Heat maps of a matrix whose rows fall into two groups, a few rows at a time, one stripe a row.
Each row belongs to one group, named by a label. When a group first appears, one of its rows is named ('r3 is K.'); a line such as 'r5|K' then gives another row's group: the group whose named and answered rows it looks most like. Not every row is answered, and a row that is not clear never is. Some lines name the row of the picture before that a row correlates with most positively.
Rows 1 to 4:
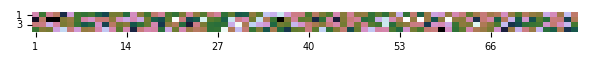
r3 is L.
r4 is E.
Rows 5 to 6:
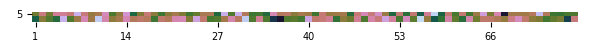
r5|E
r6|E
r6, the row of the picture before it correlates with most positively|2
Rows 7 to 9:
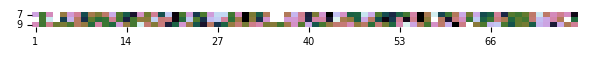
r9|L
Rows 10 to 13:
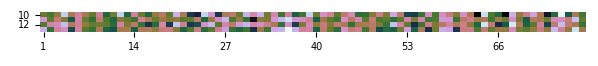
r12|L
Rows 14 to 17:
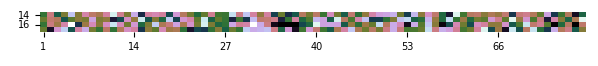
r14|E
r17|L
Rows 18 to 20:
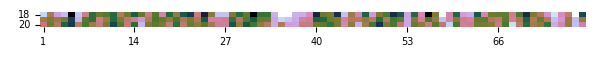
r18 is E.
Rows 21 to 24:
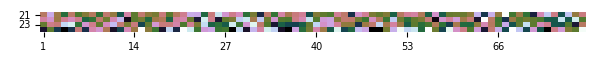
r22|L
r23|E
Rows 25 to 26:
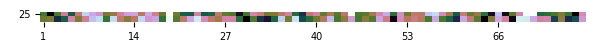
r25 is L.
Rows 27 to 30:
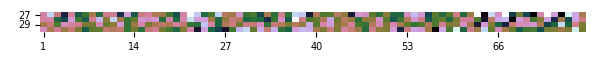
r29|L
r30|L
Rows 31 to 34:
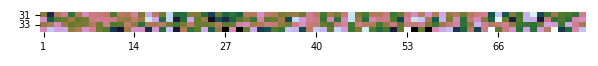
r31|L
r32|L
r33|L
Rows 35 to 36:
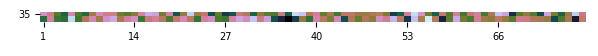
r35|L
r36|E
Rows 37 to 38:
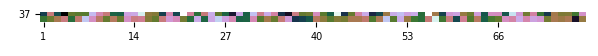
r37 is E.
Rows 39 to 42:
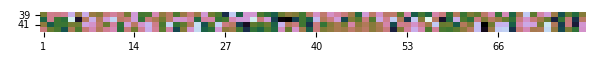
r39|E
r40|E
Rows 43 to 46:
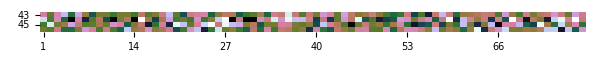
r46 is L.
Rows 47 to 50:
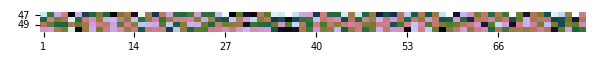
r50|E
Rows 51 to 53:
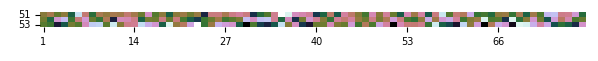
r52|L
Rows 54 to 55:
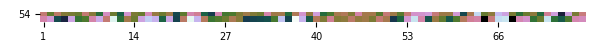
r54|L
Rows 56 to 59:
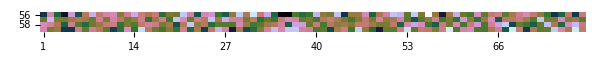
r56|E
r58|L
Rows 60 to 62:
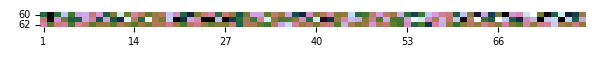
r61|L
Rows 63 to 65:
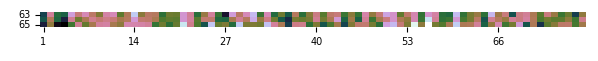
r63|E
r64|E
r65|E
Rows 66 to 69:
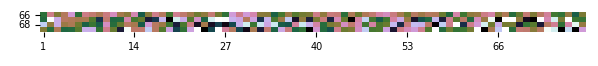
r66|E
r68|L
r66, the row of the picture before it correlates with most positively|63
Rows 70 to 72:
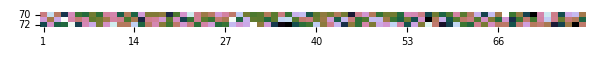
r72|E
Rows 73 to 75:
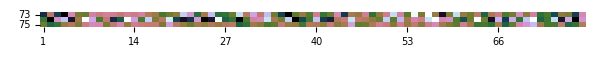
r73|E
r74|L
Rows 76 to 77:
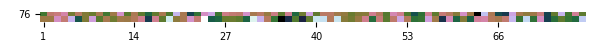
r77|E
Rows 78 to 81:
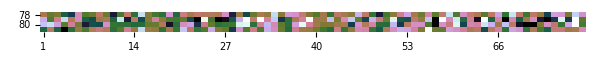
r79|L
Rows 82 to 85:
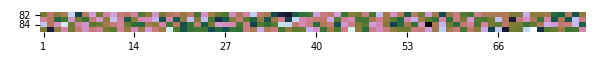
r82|E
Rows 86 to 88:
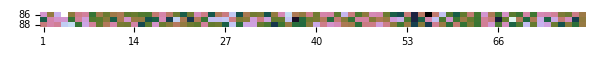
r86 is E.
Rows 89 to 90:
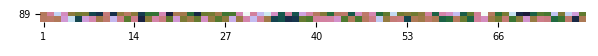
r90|E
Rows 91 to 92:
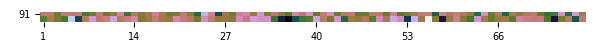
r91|L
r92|E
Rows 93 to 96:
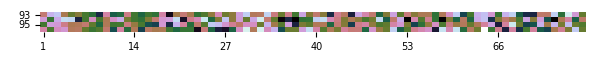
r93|L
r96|L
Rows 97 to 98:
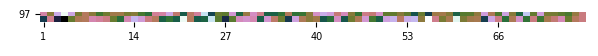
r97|E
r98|E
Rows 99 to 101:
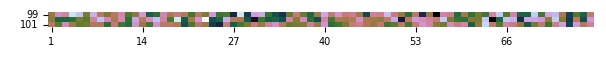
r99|E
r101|L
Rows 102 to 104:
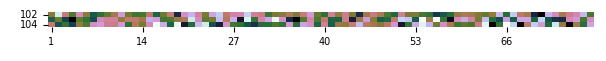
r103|E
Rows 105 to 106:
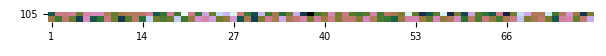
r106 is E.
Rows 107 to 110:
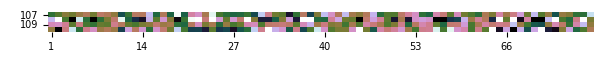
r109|L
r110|L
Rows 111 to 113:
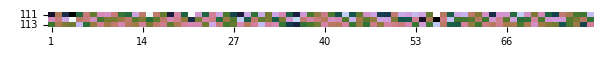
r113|E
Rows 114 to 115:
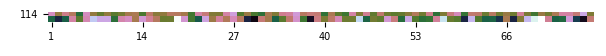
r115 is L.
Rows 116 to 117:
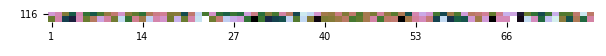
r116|L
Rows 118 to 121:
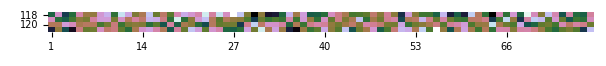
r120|L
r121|E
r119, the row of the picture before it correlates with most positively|117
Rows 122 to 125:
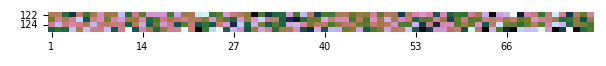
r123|E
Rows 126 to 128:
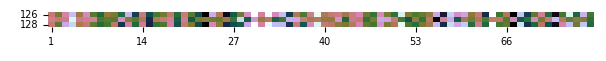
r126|L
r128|L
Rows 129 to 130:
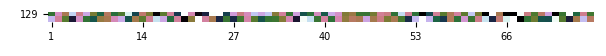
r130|L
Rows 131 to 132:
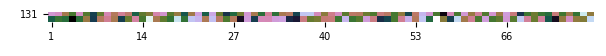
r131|L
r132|E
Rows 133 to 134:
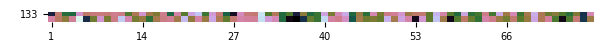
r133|E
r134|E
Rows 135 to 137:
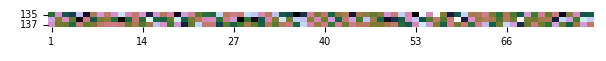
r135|E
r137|L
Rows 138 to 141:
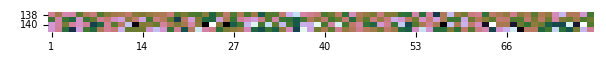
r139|E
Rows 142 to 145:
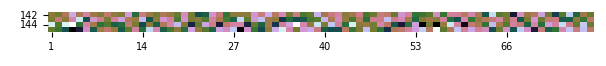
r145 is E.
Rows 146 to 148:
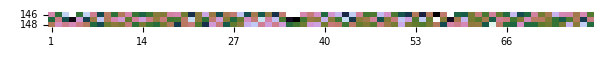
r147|E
